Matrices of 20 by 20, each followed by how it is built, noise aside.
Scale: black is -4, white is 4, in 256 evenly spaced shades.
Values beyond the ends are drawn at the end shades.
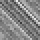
Toeplitz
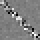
banded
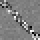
banded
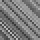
Toeplitz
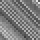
Toeplitz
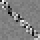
banded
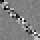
banded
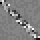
banded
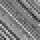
Toeplitz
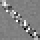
banded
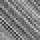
Toeplitz
